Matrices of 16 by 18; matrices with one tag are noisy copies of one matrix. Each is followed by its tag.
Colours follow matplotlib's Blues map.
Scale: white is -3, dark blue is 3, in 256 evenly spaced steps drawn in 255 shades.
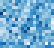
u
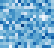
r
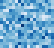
r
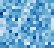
u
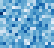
u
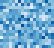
r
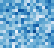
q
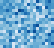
q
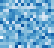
r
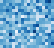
q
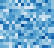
r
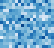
r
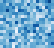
q
